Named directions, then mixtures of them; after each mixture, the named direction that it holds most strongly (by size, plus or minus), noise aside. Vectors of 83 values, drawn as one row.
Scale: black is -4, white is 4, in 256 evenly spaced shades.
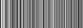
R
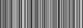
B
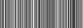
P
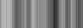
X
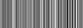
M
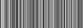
R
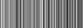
M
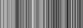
X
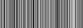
P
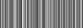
B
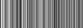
R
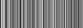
R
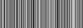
P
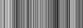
X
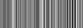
M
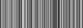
B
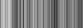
X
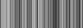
X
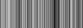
X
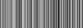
B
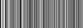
R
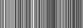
P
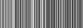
M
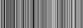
P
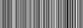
M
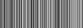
P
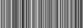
B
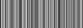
B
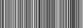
P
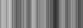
X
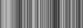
X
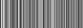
R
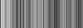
X
